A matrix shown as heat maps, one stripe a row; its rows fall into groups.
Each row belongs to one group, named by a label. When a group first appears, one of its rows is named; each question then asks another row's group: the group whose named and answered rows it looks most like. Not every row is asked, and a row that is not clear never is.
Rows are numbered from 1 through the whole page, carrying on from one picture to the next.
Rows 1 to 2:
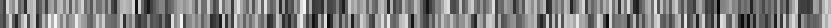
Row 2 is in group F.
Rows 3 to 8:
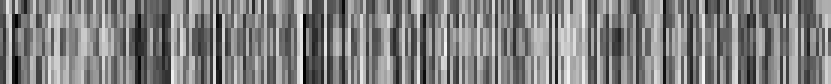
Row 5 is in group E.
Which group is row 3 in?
F
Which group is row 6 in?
E
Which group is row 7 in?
F
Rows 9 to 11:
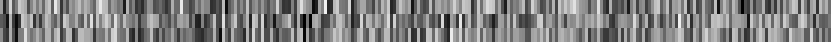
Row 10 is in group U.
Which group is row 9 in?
E
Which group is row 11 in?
E
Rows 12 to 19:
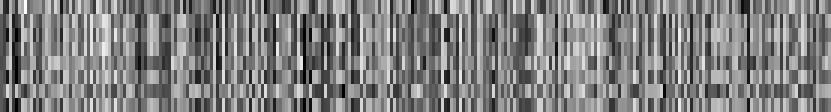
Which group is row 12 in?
E
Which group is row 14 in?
U
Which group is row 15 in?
U
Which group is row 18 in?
F
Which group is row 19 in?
U
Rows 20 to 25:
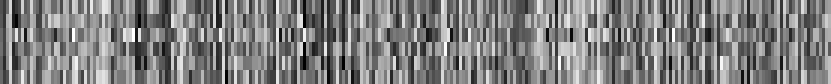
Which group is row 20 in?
U
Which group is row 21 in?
F
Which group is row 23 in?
E
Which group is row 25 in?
U
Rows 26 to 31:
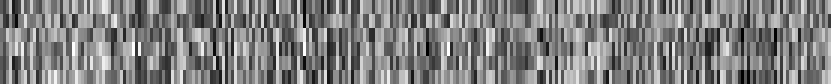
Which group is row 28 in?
F
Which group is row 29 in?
U
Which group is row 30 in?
U
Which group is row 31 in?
F
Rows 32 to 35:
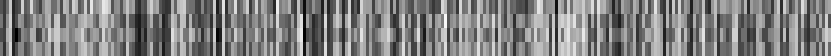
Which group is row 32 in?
U
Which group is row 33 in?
E
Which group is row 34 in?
F
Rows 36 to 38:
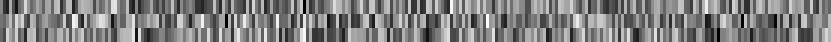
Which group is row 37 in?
U
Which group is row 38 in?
F
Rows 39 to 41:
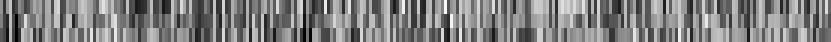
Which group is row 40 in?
E
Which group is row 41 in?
U
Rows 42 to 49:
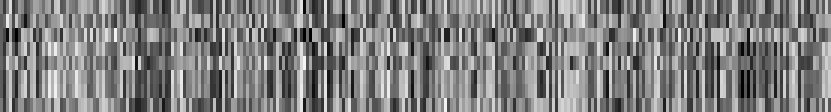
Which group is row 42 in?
E
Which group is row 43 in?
F
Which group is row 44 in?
U
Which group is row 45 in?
F
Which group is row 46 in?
F
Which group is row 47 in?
F
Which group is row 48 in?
F
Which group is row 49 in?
E
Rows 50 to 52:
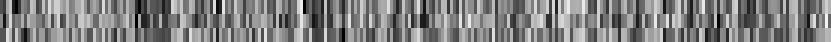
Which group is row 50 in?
F
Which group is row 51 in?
E
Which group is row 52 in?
F
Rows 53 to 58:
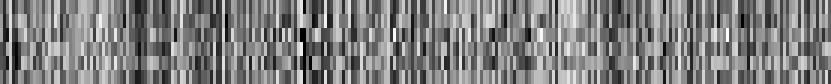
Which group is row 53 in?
E
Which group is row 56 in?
F
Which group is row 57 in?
U
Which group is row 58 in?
E
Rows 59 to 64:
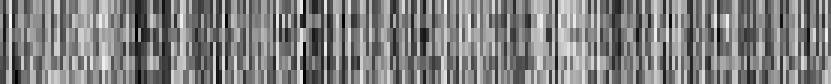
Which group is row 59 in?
E
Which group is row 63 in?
U
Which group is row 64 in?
F
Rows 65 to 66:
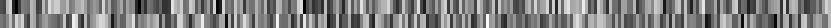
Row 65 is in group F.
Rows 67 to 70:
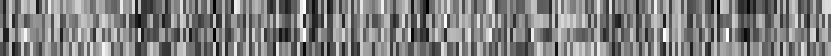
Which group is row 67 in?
F
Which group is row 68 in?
E
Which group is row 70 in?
U
